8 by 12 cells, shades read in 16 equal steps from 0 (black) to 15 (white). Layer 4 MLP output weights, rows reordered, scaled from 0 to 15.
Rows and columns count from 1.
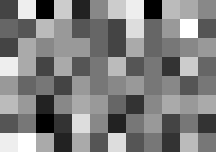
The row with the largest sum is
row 8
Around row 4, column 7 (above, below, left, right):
4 8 7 5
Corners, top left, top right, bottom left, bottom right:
4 8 14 7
